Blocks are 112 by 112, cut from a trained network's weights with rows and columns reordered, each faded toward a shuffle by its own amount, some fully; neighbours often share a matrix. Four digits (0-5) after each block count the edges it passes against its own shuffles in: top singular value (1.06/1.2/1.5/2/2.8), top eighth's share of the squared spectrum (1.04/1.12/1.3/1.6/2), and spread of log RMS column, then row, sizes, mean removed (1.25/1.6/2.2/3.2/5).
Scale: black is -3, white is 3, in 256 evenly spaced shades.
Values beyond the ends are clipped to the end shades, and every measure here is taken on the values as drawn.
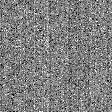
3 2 0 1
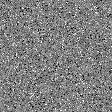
0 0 0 0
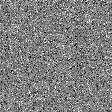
0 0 0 0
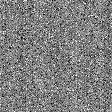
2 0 0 0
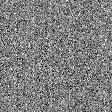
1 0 0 0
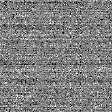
4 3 3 1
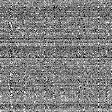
4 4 3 2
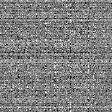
4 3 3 1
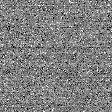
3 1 1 0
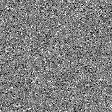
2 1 1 0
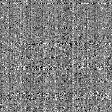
3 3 0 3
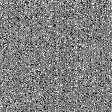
2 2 0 2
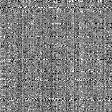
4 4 0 4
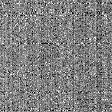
3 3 0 3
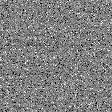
1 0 0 0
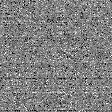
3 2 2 1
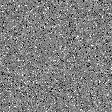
0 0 0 0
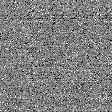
2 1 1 0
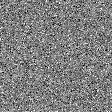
0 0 0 0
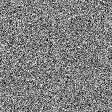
2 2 0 0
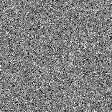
2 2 1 1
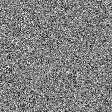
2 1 0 0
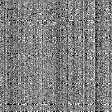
4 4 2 4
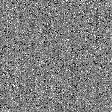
1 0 0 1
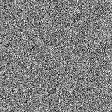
3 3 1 0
